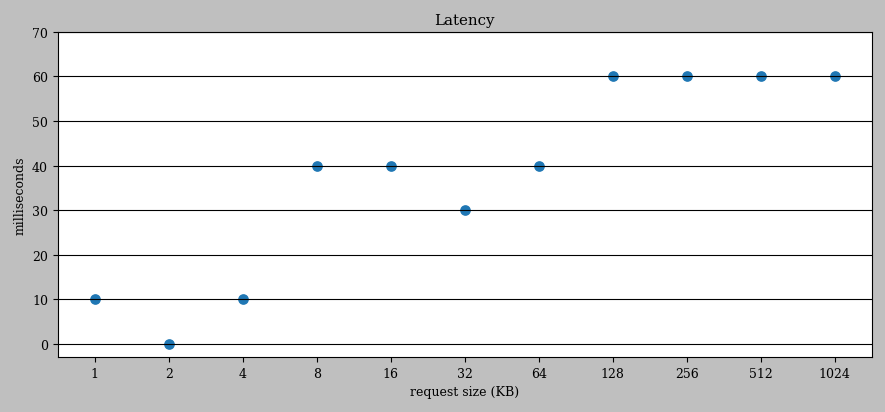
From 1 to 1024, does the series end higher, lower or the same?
higher
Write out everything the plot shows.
Title: Latency
x-axis: request size (KB), ticks 1 2 4 8 16 32 64 128 256 512 1024
y-axis: milliseconds, ticks 0 10 20 30 40 50 60 70
Values:
10 0 10 40 40 30 40 60 60 60 60
